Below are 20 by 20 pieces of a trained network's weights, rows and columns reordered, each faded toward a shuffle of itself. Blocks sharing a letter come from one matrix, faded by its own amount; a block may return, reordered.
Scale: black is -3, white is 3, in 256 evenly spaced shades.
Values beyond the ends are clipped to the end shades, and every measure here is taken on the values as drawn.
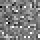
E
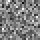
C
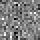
C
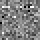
E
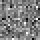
E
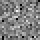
E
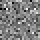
E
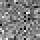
C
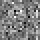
E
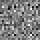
C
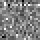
E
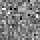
E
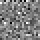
E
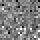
E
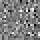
C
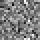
C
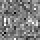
C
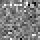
E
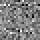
E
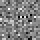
E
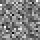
C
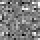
C
